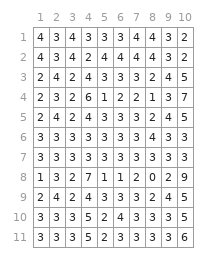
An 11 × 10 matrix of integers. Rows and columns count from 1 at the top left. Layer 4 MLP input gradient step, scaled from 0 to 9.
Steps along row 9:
up down up down same same down up up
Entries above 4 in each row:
0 0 1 2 1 0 0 2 1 2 2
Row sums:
33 34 32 29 32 31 30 28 32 34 34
